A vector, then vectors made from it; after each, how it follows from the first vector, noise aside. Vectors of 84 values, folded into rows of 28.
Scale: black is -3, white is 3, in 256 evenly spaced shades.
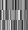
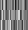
copied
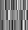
reversed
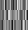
reversed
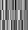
copied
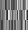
reversed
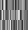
copied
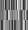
reversed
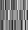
reversed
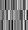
reversed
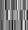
reversed
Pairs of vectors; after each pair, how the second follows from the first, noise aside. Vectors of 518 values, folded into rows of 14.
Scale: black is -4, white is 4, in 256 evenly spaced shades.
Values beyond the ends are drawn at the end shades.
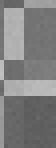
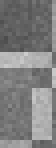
reversed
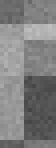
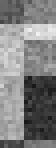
scaled up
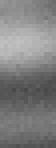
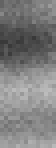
negated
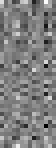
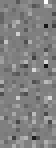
partly zeroed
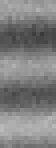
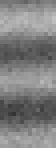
reversed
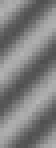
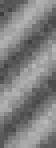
negated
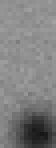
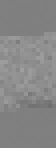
partly zeroed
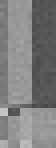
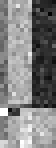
scaled up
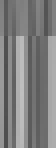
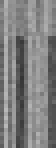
negated
